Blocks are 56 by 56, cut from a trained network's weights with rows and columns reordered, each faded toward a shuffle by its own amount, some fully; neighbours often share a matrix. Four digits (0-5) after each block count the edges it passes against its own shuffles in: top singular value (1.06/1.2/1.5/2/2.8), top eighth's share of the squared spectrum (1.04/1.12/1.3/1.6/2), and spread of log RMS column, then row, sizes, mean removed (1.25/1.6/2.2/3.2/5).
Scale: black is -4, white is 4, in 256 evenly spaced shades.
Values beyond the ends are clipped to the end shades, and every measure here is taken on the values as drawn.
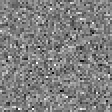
2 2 0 1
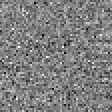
2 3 0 1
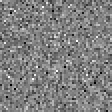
0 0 0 0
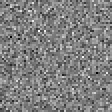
0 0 0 0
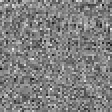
3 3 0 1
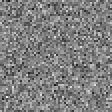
2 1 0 0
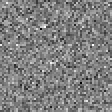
2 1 0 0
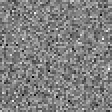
0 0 0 0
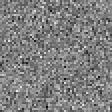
0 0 0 0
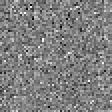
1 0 0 0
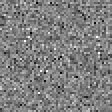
1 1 0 0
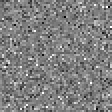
0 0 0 0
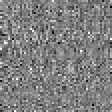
4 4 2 2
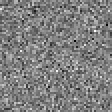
2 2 0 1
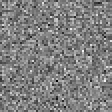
3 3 0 1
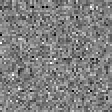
3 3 1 2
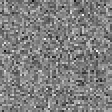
3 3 0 1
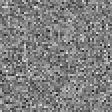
3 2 0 1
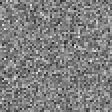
2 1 0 0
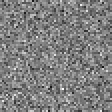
1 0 0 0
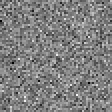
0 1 0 0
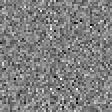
2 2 1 0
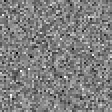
1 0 0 0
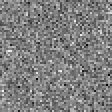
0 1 0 0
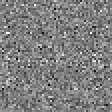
2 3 1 2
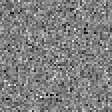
0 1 0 0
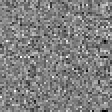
3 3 1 1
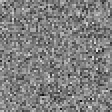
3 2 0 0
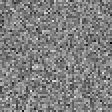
2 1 0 0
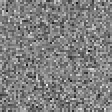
2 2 0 0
